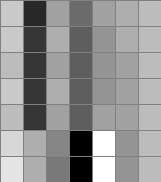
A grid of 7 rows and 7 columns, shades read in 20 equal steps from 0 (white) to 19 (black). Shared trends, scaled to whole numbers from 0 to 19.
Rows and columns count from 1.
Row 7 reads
2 6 10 19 0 8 5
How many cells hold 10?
1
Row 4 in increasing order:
4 5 6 7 8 12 15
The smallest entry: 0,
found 2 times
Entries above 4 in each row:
6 6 7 6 7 5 5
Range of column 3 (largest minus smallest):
4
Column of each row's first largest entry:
2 2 2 2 2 4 4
